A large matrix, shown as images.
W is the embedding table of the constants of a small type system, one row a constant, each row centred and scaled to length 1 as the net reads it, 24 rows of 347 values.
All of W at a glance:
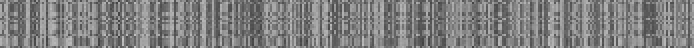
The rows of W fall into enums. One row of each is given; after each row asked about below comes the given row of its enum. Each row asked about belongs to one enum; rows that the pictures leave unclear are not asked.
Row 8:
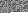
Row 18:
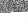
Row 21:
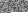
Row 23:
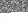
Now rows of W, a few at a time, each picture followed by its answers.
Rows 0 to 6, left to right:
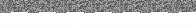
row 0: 18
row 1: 23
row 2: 8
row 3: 8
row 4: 8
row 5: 8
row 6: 18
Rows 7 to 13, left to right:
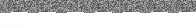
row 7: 18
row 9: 23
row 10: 18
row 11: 8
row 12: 18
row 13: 18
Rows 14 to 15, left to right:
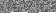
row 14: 18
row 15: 8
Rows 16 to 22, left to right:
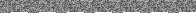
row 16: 8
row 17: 23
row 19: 21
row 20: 21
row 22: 21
